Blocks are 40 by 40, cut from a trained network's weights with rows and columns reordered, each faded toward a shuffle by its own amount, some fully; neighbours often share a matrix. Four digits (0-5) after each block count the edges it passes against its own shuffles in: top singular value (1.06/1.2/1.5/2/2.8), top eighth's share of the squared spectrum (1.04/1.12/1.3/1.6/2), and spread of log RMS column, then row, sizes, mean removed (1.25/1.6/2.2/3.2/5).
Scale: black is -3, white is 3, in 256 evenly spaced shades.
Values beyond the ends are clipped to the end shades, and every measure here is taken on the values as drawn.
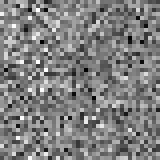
2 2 1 0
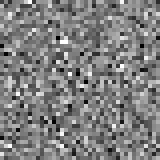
2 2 0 0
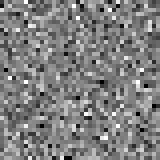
1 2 1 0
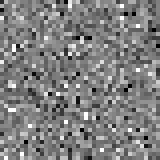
0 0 0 0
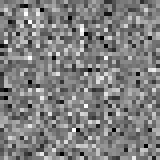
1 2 1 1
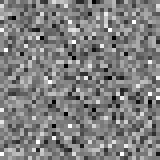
1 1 0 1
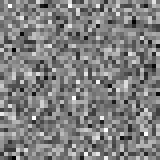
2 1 0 0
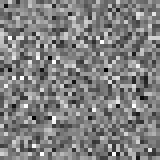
2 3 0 1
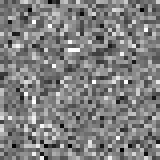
2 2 0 1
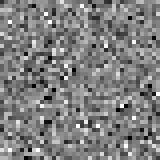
0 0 0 0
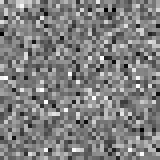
0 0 0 0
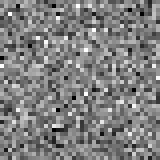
0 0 0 0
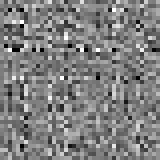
3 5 2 2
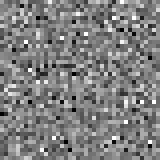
1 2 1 1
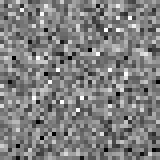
0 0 0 0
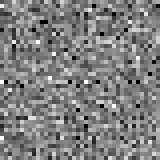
2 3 0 1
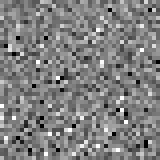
0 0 0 0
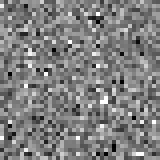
1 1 1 0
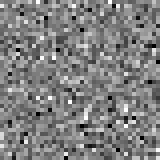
1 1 1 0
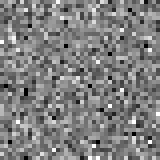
1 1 0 0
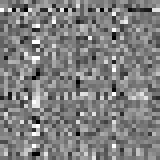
3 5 2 2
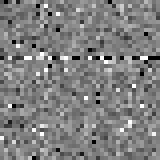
3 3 0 1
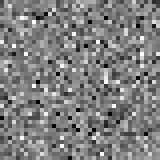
0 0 0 0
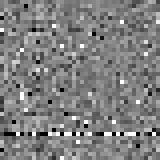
3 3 0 1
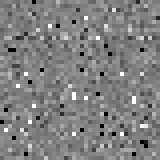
1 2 0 0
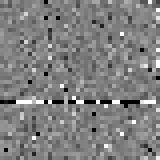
3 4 0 1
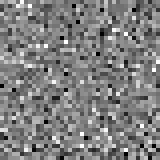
1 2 0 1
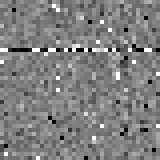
3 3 0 1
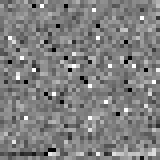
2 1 0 1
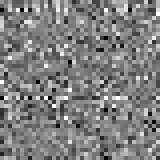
3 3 1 2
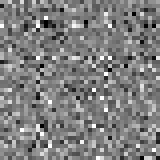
3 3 1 1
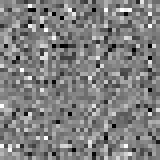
2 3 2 2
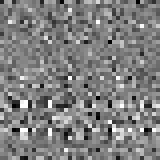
4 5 1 3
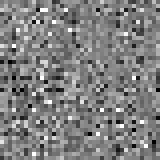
3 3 2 2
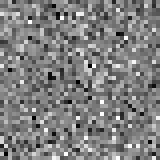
1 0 0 0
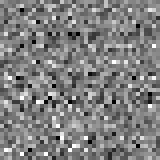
2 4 1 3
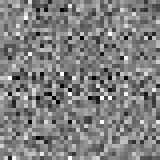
3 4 1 2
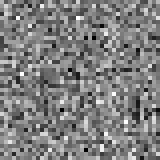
1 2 0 0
